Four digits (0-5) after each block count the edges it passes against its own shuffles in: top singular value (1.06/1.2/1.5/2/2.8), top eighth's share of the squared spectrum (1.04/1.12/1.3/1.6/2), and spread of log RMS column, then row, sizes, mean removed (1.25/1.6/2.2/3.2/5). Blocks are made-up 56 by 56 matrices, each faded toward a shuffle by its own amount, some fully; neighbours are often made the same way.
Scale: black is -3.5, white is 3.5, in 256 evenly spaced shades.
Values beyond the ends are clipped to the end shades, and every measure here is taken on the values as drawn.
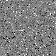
0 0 0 0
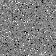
0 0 0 0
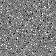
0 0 0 0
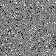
1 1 0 0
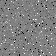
0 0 0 0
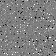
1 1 0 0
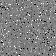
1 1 0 0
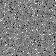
0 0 0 0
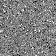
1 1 0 0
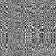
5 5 3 3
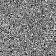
2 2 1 1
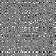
4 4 2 2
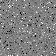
1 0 0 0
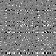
4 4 2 3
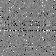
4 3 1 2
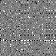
4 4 2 2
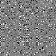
4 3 2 2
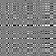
5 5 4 4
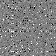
3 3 0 1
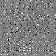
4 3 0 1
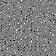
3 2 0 0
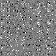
3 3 2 1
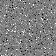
1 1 1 0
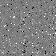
3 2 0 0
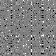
4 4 2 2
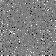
3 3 1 1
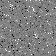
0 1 0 0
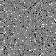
3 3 1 0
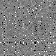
3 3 2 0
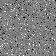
0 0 0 0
